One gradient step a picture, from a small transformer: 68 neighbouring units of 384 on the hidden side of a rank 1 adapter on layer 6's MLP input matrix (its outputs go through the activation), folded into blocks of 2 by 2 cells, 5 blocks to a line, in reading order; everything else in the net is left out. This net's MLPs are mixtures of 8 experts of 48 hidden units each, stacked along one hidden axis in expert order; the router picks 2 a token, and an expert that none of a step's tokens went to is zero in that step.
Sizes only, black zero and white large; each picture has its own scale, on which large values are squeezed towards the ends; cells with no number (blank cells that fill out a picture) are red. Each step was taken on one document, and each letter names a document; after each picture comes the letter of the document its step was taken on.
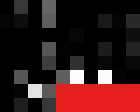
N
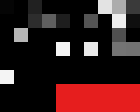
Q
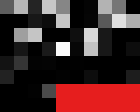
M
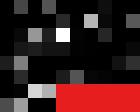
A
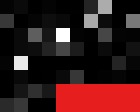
A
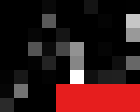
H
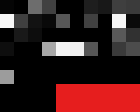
Q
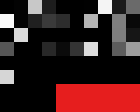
Q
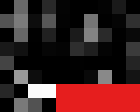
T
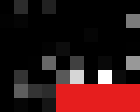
N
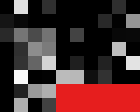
N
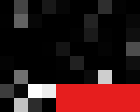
T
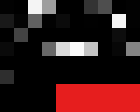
Q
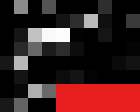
A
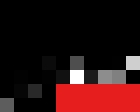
H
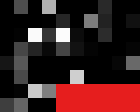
A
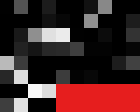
A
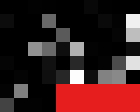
H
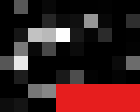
A
